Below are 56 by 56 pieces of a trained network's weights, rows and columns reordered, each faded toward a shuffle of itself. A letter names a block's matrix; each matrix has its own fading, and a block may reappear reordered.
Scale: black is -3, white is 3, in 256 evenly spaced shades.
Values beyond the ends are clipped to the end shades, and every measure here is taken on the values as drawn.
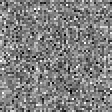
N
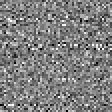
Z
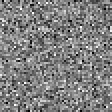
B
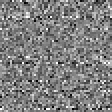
Z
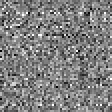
Z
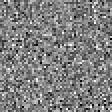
B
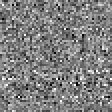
Z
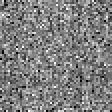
N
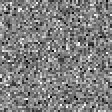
B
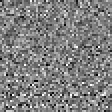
Z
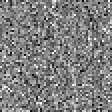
N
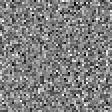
B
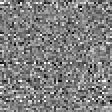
Z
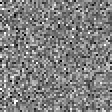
B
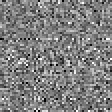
Z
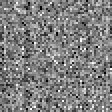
N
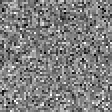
B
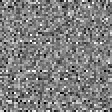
Z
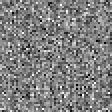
N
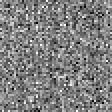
N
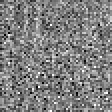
N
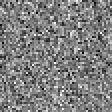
B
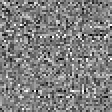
Z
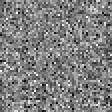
N
